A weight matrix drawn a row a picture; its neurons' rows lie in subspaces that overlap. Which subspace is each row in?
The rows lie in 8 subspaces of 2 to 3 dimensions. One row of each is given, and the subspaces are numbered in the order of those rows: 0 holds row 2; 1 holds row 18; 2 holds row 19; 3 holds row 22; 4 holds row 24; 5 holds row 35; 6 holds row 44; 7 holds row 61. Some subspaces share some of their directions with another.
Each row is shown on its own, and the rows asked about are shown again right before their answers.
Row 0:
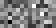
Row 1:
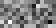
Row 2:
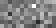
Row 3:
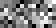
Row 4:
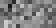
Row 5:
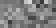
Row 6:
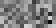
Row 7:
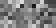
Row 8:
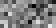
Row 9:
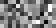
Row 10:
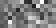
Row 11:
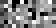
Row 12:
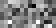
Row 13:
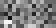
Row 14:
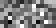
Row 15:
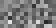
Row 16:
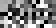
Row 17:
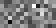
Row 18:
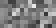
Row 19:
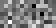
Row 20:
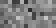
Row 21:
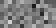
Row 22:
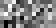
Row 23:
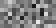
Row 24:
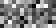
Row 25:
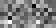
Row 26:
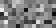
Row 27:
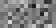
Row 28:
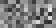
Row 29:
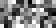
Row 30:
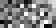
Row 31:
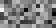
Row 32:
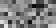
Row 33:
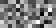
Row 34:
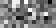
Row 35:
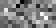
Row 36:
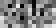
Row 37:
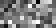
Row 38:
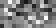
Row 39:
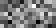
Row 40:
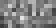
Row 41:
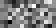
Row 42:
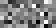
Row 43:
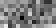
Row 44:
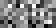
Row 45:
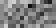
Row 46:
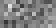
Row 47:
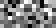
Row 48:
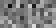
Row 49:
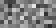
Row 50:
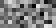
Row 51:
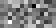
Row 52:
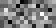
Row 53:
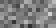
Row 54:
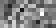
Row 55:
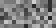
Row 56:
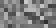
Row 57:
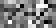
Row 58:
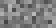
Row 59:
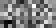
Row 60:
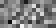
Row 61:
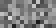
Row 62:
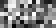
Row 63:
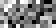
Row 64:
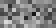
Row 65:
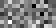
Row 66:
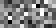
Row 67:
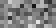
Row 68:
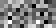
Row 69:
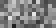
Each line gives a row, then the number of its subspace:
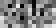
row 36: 6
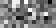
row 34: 2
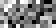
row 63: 6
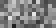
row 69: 7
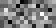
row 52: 5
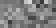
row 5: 0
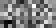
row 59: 3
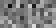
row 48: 6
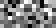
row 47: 5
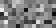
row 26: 1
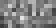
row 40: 6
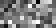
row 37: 6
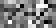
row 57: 0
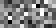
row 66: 1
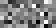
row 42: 4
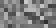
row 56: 0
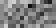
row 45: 6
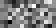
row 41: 2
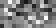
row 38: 5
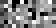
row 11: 2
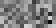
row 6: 4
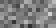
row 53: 5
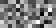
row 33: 4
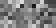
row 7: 5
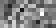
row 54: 3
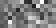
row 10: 0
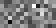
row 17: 1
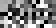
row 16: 7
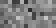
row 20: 2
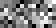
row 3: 5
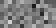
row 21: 1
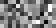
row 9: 4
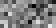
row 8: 0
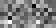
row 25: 3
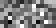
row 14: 1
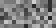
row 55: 4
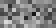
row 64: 3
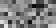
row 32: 0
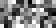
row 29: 1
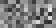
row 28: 4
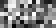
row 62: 7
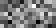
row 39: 0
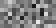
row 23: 7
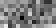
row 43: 6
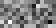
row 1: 4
